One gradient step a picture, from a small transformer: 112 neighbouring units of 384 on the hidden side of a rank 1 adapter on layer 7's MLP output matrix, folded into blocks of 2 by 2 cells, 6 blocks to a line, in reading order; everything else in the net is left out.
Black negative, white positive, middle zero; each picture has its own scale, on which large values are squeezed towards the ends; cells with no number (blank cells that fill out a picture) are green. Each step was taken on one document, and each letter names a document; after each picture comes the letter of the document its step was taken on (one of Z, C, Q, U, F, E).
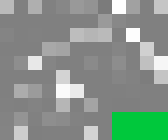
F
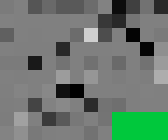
F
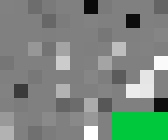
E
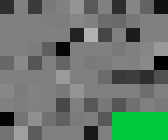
F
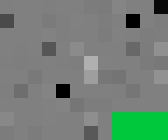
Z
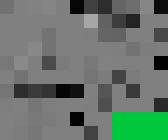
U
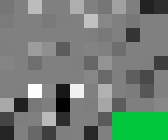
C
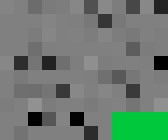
U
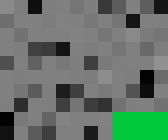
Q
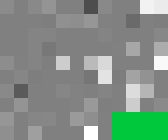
E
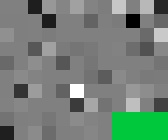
E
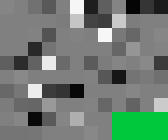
U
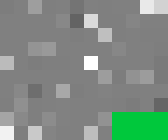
C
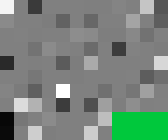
Q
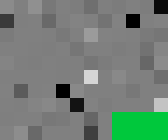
Z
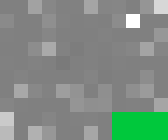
E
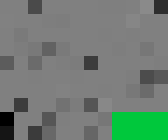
Q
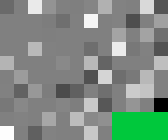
E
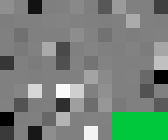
Q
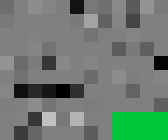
U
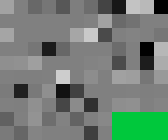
F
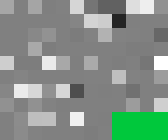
U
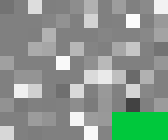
E
